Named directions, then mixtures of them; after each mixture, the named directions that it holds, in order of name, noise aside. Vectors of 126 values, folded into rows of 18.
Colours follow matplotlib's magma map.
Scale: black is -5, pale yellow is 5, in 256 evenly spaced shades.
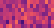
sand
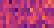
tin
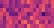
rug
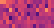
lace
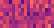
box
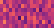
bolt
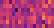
sand, tin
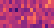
bolt, tin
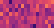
bolt, box, tin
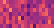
bolt, lace, sand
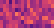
sand, tin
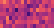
lace, rug, tin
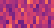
rug, sand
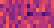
box, lace, rug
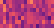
bolt, sand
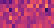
box, lace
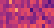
tin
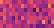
bolt, lace, sand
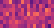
box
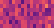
box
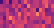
bolt, lace, tin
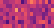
box, sand, tin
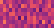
bolt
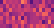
bolt, box, sand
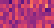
box, lace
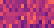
bolt, sand, tin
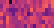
box, rug, tin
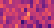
box, rug, sand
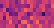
rug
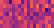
box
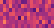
bolt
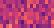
sand
